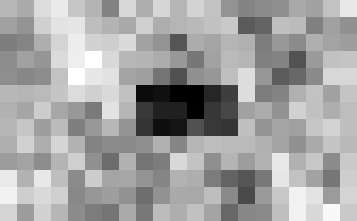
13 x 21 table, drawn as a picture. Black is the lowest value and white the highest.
Stripes: none. Odd patch: lower, in the centre. Ninth with the highest average: top left. Histogram: skewed, a long tail of low values. Slope: none. Ninth with the lowest average: centre.
